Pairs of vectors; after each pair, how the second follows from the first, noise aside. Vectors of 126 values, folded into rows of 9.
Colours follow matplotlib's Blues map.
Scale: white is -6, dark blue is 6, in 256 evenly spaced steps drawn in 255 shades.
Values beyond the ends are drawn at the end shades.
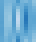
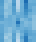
wrapped around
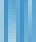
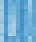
wrapped around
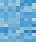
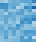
wrapped around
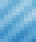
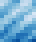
scaled up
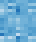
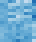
wrapped around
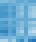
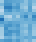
wrapped around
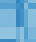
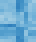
wrapped around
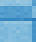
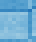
wrapped around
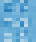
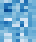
scaled up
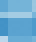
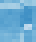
wrapped around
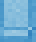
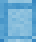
wrapped around
